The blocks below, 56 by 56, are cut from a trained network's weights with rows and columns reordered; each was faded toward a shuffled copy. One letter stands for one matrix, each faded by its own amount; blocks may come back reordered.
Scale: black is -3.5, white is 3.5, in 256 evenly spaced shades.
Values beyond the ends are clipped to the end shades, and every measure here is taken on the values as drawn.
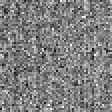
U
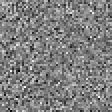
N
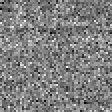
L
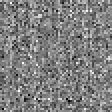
U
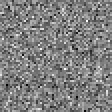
N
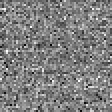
L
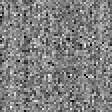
U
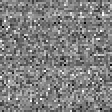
L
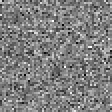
N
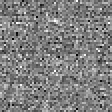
L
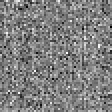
U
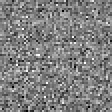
L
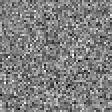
N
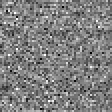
L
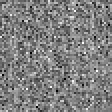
U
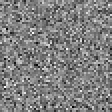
N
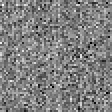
U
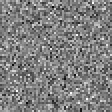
N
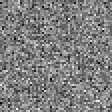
N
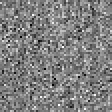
U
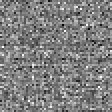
L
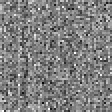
U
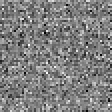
L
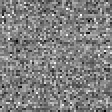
L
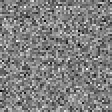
N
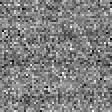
L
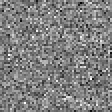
N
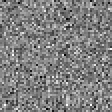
N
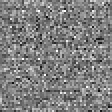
L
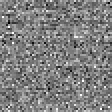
L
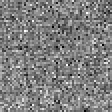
L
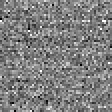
L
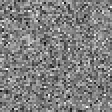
N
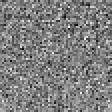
N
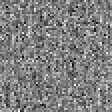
U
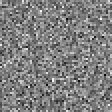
N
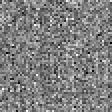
U
